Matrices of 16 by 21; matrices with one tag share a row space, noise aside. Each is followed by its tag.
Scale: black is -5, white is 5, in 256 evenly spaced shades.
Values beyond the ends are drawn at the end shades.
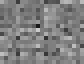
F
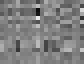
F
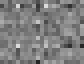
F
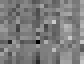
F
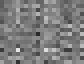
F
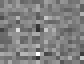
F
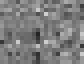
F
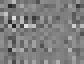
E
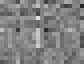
F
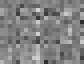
F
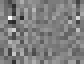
E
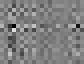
E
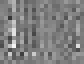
E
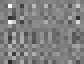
E
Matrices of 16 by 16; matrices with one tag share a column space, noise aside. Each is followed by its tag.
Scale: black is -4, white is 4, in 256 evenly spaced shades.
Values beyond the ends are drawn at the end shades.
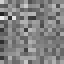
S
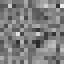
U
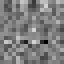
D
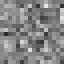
U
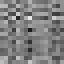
S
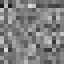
U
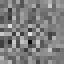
U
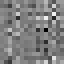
S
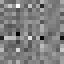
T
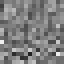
D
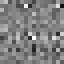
T
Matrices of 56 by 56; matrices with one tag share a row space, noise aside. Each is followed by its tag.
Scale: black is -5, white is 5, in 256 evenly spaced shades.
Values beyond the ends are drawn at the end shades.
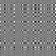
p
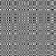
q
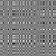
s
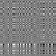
s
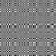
q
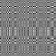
q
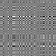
s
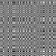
s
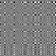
p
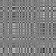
s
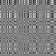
q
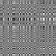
s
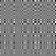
p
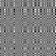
p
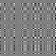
p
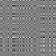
s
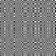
p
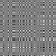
s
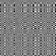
p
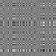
s
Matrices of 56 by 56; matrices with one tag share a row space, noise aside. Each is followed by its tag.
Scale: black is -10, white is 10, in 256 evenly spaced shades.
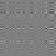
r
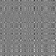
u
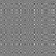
u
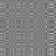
r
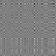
u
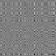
u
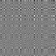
u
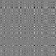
u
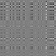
r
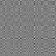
u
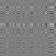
r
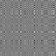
u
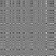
r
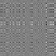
r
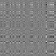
r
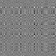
u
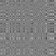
r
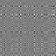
u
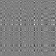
u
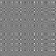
u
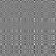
u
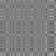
r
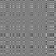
r
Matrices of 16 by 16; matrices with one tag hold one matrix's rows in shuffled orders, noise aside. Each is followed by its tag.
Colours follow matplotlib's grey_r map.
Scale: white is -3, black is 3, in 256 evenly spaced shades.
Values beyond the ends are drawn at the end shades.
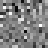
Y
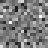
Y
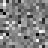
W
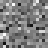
W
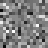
W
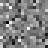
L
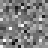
Y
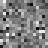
W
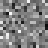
L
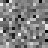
L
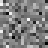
L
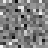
Y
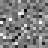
Y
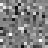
Y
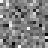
L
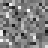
L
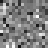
W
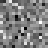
Y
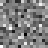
Y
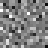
L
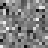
W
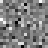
Y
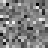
W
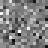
L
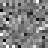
W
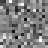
Y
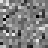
W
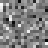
L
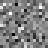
Y
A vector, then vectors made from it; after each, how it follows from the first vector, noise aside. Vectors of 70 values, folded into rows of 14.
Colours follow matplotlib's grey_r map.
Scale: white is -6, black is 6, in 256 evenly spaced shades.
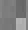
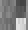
scaled up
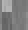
reversed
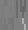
partly zeroed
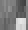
scaled up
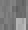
copied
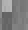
reversed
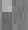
reversed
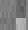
copied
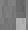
copied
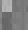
reversed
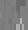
partly zeroed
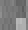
copied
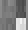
scaled up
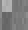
reversed
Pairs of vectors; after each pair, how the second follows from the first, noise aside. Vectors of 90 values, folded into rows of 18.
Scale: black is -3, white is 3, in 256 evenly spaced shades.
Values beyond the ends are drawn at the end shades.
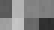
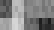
copied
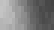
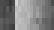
wrapped around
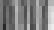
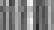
wrapped around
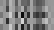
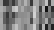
wrapped around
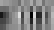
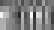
negated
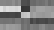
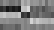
negated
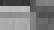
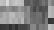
wrapped around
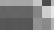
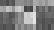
wrapped around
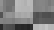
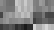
copied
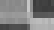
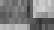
negated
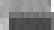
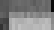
negated
